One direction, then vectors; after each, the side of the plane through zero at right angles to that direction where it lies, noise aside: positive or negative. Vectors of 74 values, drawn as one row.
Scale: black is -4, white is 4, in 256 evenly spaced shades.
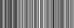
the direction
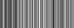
positive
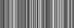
negative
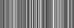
negative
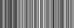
positive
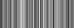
positive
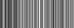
positive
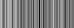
negative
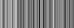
negative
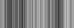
positive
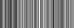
positive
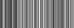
positive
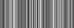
negative
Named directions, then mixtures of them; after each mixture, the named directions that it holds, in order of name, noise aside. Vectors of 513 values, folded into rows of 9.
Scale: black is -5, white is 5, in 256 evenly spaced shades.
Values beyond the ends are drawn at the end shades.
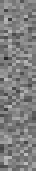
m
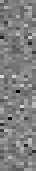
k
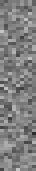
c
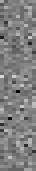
k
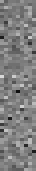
k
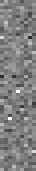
c, k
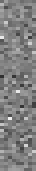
k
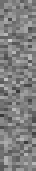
c, m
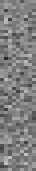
m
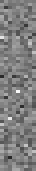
k, m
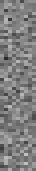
m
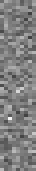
c, k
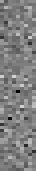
k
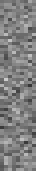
c, m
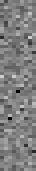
c, k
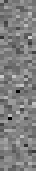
c, k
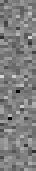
c, k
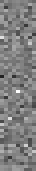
k, m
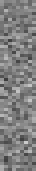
c, m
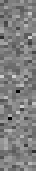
c, k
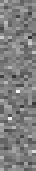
c, k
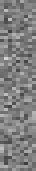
m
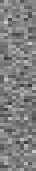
k, m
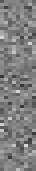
c, k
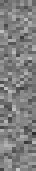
c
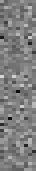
k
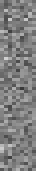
c, m
